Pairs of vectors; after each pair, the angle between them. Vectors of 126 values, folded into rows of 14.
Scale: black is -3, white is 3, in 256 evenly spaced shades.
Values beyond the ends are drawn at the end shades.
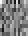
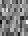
orthogonal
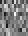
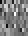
nearly parallel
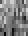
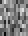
partly aligned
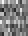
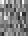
partly aligned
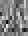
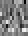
nearly opposite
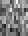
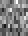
nearly parallel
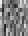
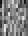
nearly opposite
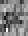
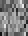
partly opposed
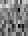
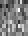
nearly opposite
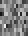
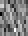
partly aligned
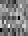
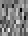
orthogonal
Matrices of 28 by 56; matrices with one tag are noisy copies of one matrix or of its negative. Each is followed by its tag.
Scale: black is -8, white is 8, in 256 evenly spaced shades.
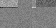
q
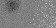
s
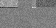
q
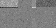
q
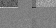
q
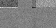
q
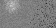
s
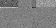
q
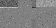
q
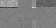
q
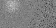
s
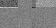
q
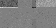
q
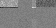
q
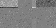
q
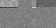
q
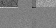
q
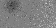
s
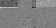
q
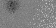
s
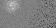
s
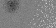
s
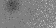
s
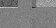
q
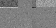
q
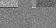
q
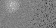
s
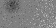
s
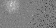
s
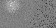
s
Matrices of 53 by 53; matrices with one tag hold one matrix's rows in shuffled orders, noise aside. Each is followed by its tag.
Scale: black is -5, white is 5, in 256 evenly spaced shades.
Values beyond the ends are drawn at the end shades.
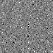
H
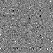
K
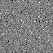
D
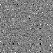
K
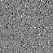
D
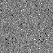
D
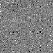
K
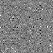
K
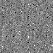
H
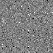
H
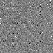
K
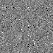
H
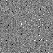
D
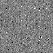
D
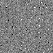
D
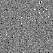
D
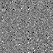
H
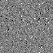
D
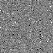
K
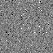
D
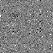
K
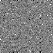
K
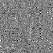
K
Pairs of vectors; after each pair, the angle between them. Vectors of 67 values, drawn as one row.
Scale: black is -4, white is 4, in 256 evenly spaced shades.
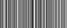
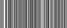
partly aligned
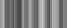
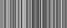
orthogonal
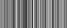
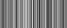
nearly opposite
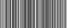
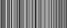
nearly opposite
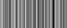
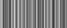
nearly parallel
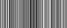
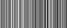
orthogonal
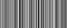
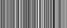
nearly opposite
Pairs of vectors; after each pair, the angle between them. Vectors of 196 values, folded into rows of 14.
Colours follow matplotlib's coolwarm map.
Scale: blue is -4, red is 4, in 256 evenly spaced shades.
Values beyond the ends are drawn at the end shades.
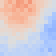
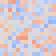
orthogonal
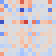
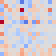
nearly opposite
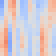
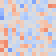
partly aligned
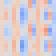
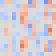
nearly opposite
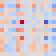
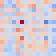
nearly parallel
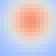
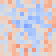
partly opposed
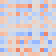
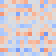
nearly opposite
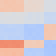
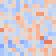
partly opposed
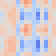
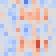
nearly opposite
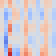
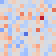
partly opposed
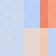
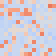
orthogonal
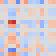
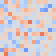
partly opposed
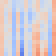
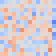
partly opposed
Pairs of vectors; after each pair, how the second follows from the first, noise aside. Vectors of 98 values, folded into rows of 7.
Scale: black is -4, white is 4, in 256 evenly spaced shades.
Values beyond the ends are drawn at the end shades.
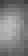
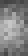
copied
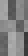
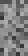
shuffled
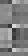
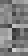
copied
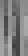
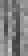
copied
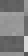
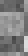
copied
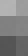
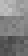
copied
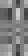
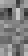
copied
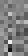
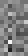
copied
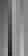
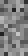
shuffled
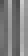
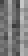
copied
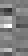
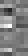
copied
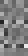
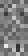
shuffled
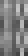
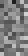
shuffled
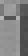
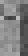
copied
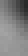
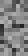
shuffled
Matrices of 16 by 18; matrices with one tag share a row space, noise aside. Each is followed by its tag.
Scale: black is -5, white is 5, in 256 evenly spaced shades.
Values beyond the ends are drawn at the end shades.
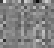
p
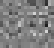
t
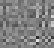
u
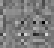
p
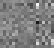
u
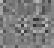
p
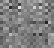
t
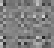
p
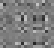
p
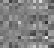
t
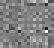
t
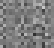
p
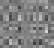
t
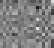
u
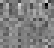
t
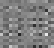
t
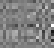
u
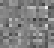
t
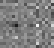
u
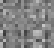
p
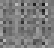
p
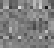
t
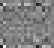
p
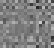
u
